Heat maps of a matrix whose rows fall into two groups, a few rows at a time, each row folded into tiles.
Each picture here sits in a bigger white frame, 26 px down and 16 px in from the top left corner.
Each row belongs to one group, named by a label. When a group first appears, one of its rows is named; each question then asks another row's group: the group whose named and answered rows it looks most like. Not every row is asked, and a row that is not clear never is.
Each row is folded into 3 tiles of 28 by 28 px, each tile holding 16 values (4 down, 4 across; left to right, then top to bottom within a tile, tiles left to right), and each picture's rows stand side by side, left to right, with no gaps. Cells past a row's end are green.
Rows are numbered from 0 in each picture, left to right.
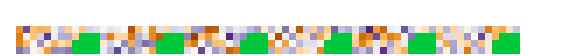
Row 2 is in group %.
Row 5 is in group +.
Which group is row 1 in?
%
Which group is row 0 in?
+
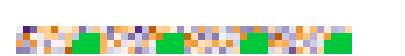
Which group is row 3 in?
%
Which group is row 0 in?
%
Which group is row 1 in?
+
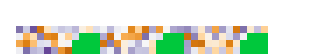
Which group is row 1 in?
%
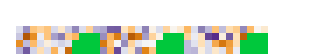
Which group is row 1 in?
%
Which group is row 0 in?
%
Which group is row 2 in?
+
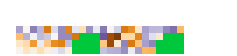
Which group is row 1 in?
%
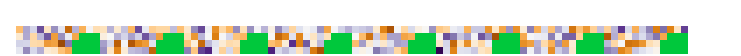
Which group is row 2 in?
%
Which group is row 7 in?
+
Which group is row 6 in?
+
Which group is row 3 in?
%
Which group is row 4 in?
%
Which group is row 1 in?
+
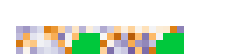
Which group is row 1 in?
%
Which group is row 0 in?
%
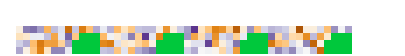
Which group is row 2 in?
%
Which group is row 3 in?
%
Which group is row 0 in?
+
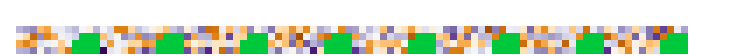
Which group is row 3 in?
%
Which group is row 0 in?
%
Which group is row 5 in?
+
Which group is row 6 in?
+
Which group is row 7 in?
+
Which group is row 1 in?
+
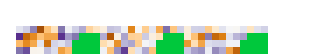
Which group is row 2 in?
%
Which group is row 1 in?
%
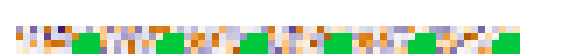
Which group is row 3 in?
+
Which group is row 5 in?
%
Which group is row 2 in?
%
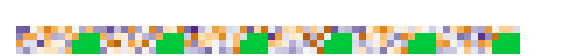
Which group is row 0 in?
%
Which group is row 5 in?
+
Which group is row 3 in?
%
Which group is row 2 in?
%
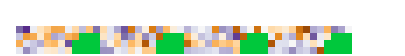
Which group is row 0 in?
%
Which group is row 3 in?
%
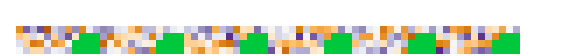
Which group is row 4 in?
%
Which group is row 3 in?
+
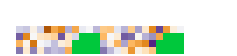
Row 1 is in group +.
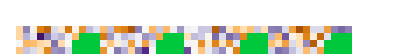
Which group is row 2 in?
+
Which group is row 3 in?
%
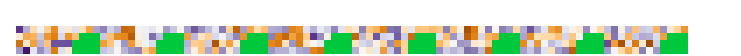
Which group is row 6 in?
%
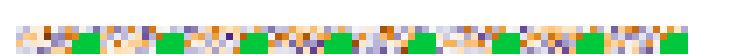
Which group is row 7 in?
+
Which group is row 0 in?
%
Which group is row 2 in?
%
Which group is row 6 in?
%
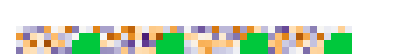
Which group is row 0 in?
+
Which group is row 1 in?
%
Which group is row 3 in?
%
